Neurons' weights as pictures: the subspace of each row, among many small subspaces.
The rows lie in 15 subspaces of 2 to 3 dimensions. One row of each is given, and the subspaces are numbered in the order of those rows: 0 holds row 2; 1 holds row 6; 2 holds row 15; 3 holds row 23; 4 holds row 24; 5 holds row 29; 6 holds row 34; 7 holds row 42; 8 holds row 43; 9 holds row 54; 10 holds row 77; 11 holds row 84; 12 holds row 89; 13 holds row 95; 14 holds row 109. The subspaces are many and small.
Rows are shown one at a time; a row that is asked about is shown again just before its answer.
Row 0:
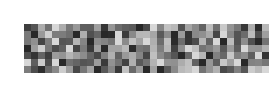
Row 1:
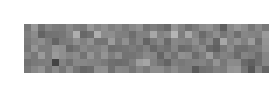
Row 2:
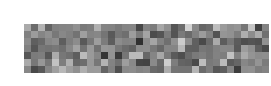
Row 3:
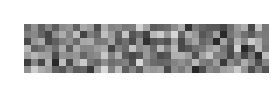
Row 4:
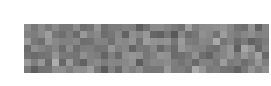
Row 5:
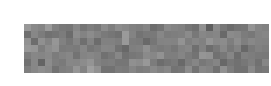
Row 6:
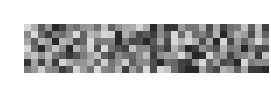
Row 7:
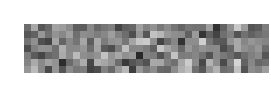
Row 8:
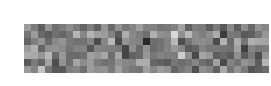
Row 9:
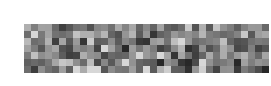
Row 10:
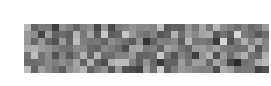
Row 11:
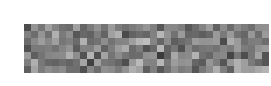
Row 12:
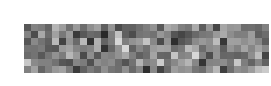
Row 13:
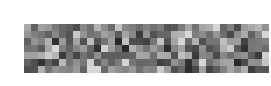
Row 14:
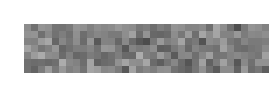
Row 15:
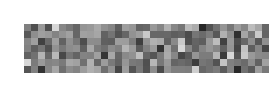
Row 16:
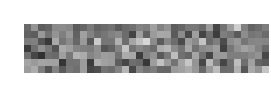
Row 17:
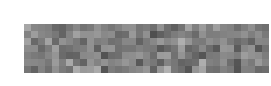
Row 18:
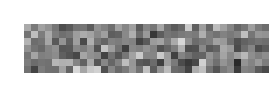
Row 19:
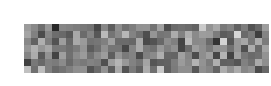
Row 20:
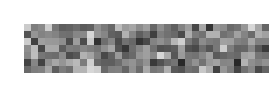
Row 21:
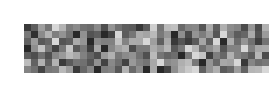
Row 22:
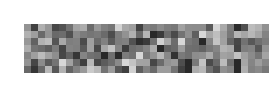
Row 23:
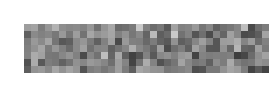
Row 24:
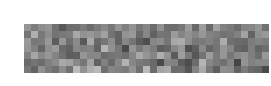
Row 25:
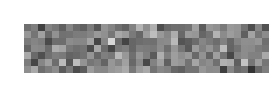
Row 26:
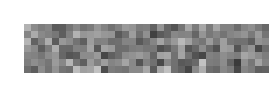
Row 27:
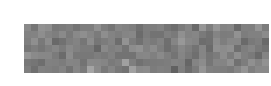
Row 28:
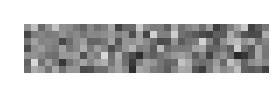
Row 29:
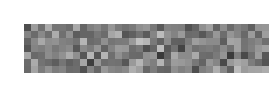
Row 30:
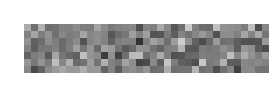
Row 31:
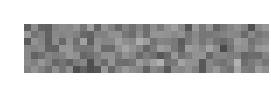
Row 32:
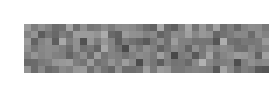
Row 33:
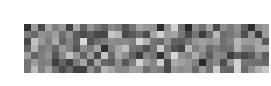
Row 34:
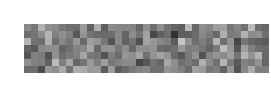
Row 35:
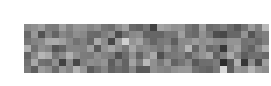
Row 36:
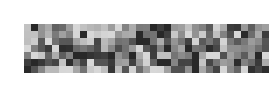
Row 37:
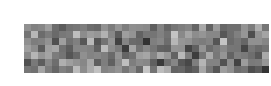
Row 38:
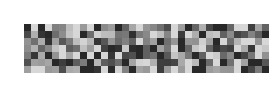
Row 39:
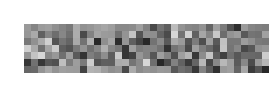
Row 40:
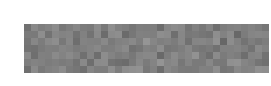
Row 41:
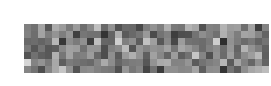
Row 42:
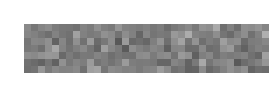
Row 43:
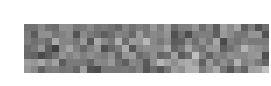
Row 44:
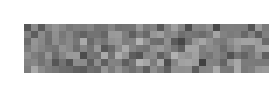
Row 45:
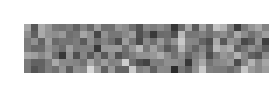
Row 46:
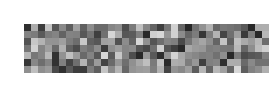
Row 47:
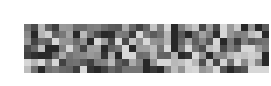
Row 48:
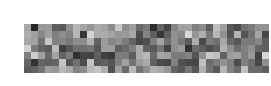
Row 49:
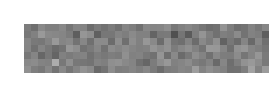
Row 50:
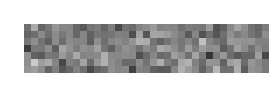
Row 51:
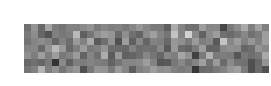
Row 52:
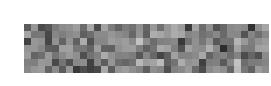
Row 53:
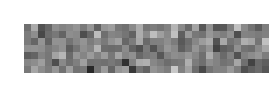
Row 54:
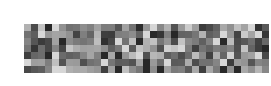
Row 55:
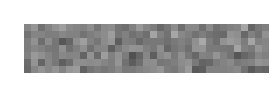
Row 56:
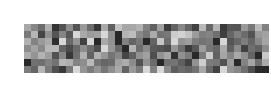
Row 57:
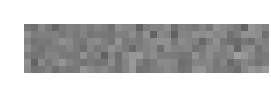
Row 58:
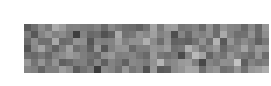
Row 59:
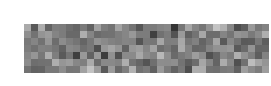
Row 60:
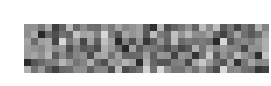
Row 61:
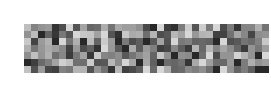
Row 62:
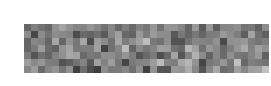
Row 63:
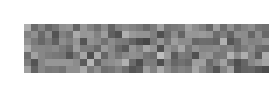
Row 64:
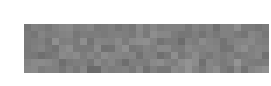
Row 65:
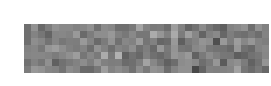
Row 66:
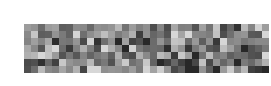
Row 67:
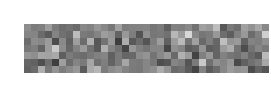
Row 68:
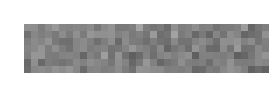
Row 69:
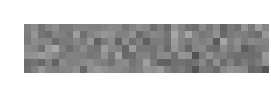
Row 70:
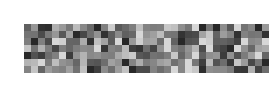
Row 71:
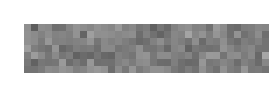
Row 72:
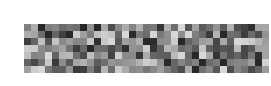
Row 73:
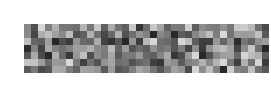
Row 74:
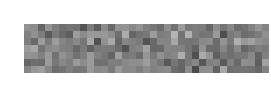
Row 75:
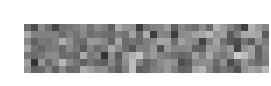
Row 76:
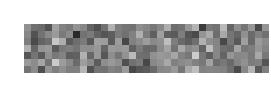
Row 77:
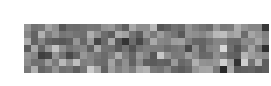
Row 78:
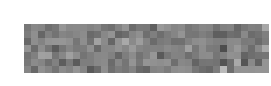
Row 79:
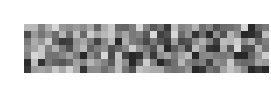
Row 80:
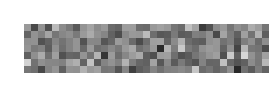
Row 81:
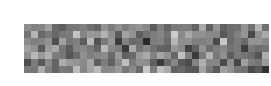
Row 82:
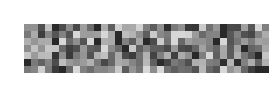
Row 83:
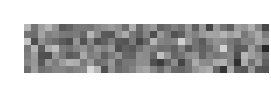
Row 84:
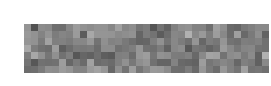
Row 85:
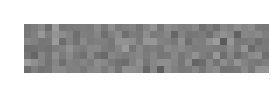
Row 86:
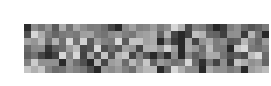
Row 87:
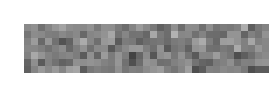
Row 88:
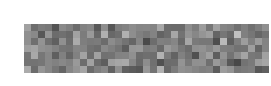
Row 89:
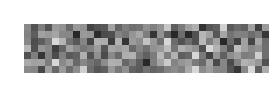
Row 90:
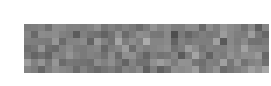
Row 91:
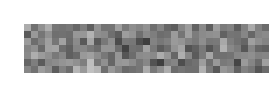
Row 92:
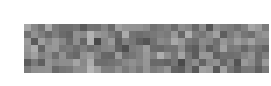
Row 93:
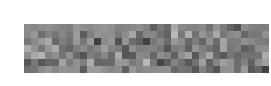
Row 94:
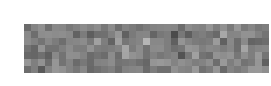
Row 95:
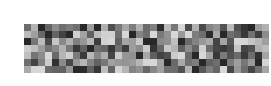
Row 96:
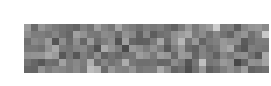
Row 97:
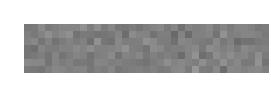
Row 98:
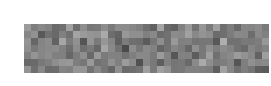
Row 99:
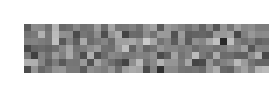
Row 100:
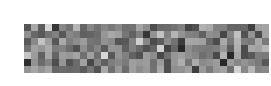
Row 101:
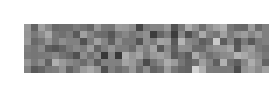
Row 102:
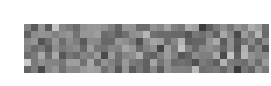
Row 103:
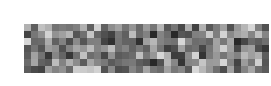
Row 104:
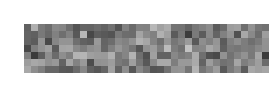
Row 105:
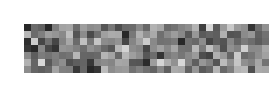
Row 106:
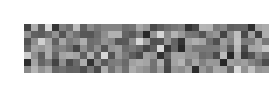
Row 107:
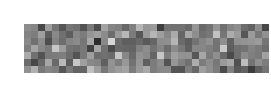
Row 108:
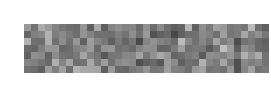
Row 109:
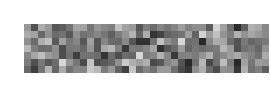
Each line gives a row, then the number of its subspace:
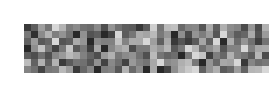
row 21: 1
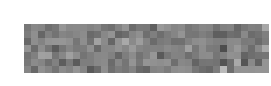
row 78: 10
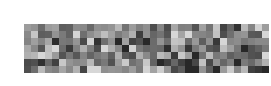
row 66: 8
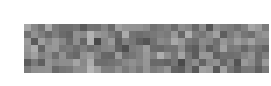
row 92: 13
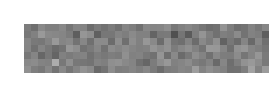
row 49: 12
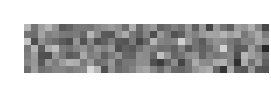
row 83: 10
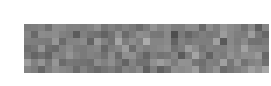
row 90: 4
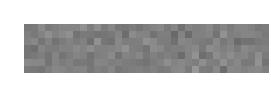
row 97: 13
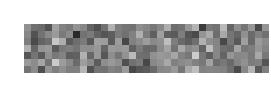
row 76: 12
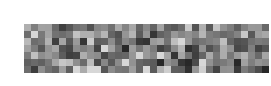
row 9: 4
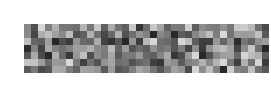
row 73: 10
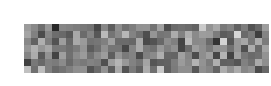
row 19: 2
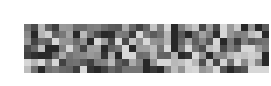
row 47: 8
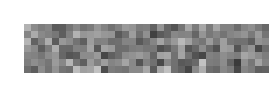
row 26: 1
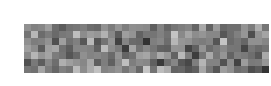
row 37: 4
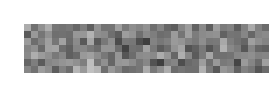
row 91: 6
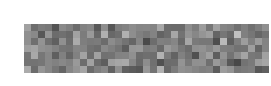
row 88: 2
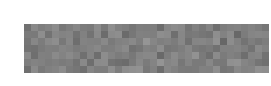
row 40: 2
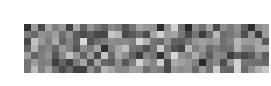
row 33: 9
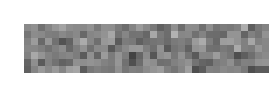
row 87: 11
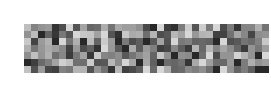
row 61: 9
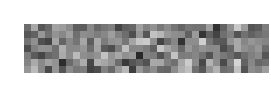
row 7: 14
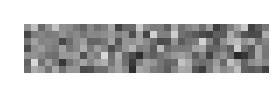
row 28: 3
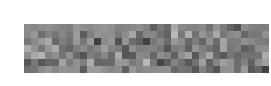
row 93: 14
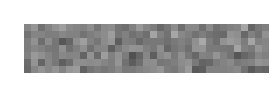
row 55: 11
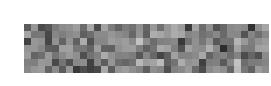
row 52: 6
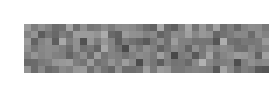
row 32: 9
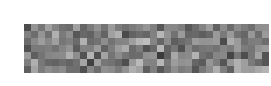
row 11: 5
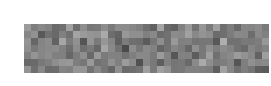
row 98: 9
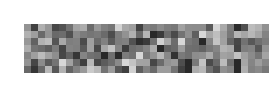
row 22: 14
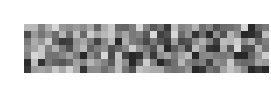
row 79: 3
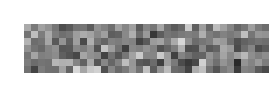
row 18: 4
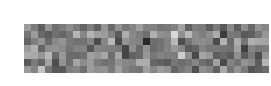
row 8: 6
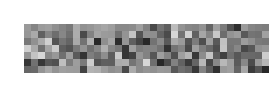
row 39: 14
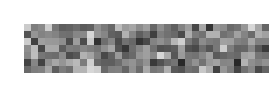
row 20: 13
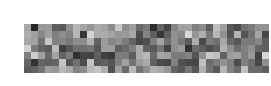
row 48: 11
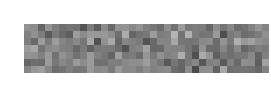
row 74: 13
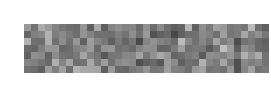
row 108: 6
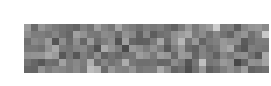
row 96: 7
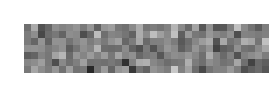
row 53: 12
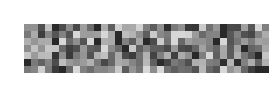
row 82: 0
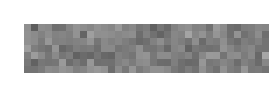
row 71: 11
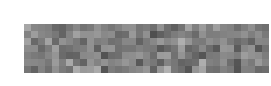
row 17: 1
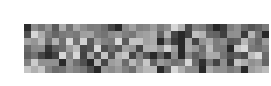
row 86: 12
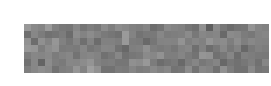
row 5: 10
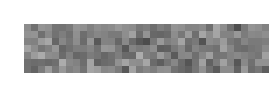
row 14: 14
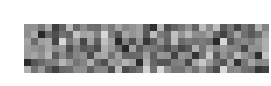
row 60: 9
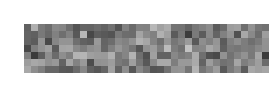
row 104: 11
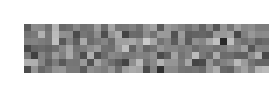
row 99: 5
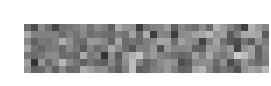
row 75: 3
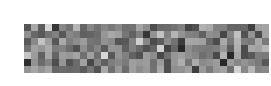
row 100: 5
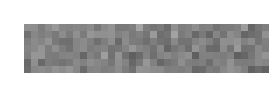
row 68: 3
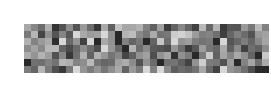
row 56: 0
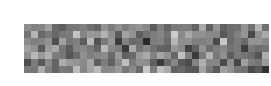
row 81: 4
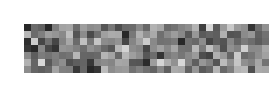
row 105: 10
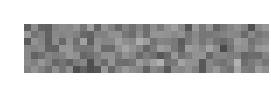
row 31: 6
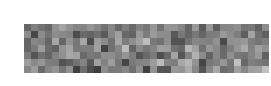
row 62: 4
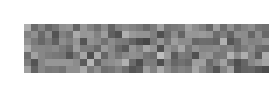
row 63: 5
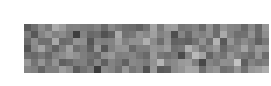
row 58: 1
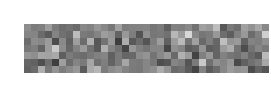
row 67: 7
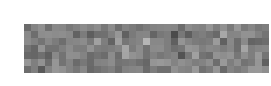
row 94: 6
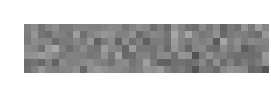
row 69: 8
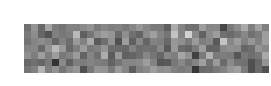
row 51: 7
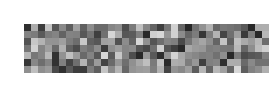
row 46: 9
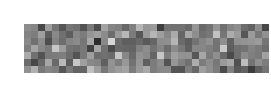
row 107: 10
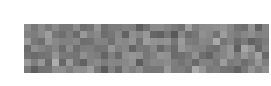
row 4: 1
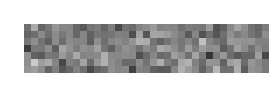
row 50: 3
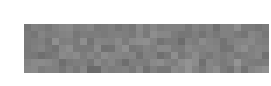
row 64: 8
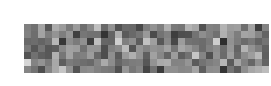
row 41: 0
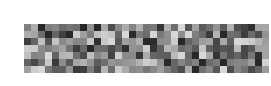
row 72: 13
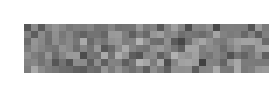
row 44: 0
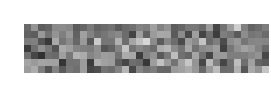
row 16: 14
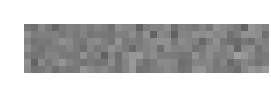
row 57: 3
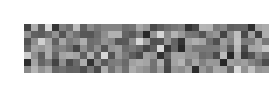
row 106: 5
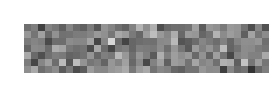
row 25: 10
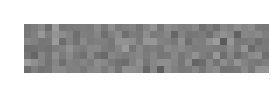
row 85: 5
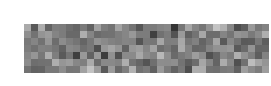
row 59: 7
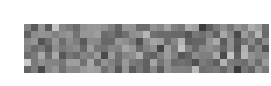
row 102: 2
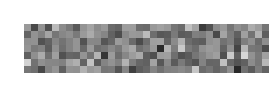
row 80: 2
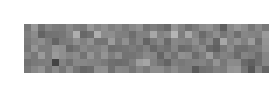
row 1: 12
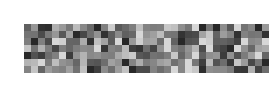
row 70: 12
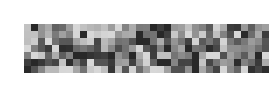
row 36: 11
